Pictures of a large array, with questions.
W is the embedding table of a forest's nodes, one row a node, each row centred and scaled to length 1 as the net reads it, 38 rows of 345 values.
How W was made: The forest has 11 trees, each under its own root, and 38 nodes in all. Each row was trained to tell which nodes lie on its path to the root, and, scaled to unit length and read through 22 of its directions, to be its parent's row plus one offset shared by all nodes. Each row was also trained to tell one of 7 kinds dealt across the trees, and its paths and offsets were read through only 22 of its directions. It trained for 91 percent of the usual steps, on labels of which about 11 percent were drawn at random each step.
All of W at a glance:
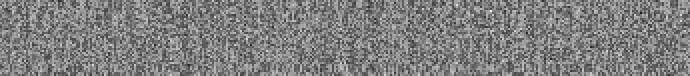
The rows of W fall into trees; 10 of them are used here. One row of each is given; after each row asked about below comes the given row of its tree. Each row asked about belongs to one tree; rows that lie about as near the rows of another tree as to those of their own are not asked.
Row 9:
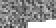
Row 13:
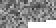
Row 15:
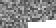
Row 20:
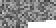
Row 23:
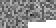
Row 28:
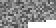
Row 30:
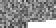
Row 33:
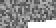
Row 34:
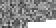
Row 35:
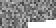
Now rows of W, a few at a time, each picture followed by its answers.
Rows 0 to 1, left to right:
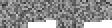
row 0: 15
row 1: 20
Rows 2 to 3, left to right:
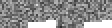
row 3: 20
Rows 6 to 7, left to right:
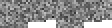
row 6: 33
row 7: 9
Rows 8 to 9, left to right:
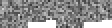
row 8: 35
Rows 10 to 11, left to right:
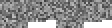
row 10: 33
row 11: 23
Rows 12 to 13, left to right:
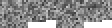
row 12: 35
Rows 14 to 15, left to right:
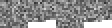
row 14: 34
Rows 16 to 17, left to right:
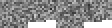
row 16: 28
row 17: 9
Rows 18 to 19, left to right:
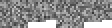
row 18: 34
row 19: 13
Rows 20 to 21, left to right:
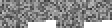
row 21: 28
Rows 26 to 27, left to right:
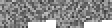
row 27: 30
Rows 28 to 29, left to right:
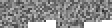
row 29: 30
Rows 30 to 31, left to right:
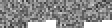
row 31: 28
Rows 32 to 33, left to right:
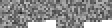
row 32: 9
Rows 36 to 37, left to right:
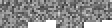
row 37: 13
